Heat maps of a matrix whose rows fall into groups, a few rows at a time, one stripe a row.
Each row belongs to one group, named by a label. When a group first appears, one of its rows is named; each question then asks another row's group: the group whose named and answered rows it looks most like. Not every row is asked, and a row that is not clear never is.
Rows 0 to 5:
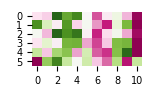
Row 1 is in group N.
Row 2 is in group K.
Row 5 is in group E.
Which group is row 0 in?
K
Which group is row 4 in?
N
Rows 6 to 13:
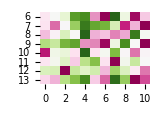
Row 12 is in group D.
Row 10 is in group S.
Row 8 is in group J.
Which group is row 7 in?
K
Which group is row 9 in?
N
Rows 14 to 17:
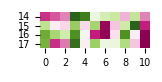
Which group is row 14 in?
K
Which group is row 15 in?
N
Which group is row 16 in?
N
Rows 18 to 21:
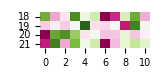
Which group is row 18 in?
N
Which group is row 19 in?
J
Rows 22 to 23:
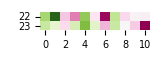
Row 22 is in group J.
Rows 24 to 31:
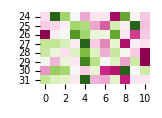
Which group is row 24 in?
E
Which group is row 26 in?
S
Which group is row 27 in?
J
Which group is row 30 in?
E
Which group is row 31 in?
J
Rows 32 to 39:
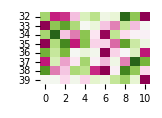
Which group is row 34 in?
J
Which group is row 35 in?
E
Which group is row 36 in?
N
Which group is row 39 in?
D
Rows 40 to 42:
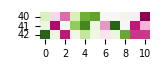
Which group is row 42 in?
D
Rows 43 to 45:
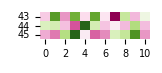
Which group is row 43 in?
E
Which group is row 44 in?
J
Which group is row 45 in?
N
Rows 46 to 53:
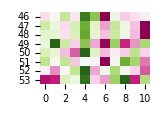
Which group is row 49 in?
J
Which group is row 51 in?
N
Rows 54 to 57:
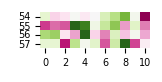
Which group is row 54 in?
D
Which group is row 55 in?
K
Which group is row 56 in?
J
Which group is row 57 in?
D
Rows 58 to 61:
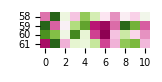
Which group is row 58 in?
E
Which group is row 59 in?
N
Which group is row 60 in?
N
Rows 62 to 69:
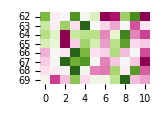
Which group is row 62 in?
N
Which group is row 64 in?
D
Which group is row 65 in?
D
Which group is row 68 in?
N
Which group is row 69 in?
D
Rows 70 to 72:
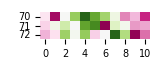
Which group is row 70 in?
K
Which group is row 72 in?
S
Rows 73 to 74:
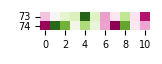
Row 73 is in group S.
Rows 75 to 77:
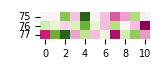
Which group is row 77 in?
E
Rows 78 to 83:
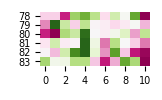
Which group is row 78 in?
K
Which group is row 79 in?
E
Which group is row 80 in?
S
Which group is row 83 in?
N
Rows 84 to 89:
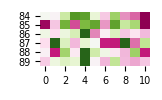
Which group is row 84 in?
K
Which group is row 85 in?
S
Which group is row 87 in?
E
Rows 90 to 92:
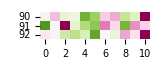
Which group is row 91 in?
D
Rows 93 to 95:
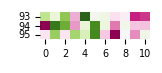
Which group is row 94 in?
E
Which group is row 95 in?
E
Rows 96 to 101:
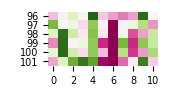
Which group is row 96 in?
J
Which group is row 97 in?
N
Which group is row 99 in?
J
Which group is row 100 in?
J
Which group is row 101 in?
N
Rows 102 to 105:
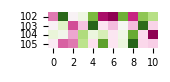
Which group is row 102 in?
J
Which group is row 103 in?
J
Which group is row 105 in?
D
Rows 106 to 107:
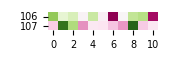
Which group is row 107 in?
E
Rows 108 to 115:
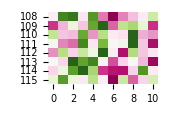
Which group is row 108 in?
J
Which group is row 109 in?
S
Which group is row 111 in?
D
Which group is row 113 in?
K
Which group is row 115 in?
J
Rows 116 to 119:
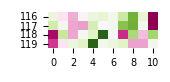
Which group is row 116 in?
D
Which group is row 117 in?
D
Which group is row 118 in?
E
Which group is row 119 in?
S
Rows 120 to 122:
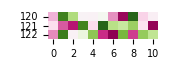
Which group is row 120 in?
E
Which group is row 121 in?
D
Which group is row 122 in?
J
